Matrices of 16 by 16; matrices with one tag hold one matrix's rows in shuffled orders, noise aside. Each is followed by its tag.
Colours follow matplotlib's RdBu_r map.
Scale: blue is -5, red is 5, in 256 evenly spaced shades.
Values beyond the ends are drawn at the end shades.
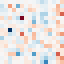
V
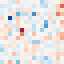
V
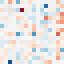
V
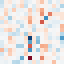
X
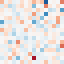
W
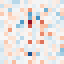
X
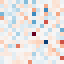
W
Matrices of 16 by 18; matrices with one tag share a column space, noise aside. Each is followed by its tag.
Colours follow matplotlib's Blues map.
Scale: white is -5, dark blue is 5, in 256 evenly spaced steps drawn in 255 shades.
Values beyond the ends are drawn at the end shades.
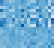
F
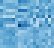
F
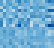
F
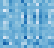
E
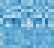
F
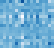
E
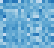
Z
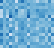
Z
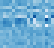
F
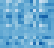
E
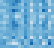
E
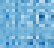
E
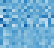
F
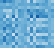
Z
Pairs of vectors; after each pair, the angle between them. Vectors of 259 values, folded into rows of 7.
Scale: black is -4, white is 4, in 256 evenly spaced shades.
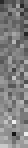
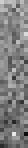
nearly opposite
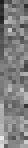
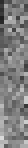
nearly parallel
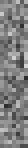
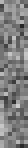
partly aligned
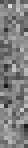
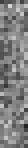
nearly parallel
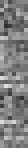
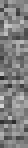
nearly opposite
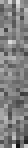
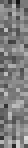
nearly opposite
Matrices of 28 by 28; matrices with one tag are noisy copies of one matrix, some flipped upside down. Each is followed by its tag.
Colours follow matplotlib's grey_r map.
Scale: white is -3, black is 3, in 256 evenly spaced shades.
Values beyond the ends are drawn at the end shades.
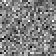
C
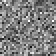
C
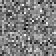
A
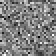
C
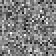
A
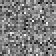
A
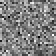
C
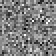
A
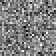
A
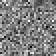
C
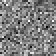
C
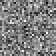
A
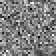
C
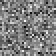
A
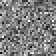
C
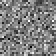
C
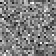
C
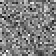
C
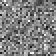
C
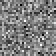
A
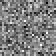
A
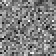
C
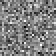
A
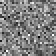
C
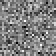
A
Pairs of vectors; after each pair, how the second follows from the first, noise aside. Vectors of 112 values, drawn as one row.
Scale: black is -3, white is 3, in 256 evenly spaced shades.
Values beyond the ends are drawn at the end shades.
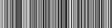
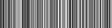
negated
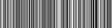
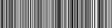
negated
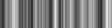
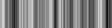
negated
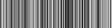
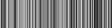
wrapped around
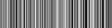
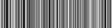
wrapped around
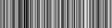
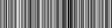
wrapped around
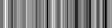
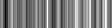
negated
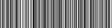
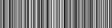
wrapped around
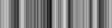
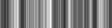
negated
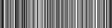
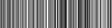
wrapped around
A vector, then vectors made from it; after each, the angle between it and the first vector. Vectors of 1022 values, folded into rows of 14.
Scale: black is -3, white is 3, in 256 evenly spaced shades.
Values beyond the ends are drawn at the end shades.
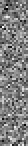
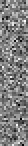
partly opposed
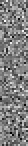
orthogonal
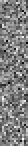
partly aligned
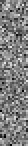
partly opposed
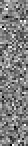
nearly opposite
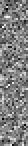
nearly parallel
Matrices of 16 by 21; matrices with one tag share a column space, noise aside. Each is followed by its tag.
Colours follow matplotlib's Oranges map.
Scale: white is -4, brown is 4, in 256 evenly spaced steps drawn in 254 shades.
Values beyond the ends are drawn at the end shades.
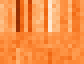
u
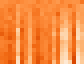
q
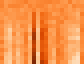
q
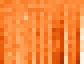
q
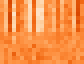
u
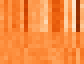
u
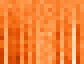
q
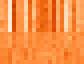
u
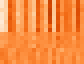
u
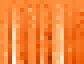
q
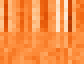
u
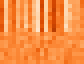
u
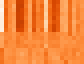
u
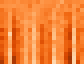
q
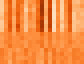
u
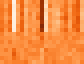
u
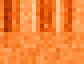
u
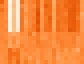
u
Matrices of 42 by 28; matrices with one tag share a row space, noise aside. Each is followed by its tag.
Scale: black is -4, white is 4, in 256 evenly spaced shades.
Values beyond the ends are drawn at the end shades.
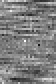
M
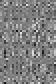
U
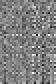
U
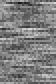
M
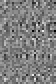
U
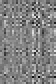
U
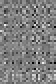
U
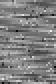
M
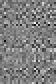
U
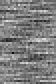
M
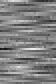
M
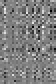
U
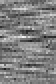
M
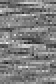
M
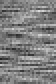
M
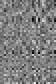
U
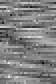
M
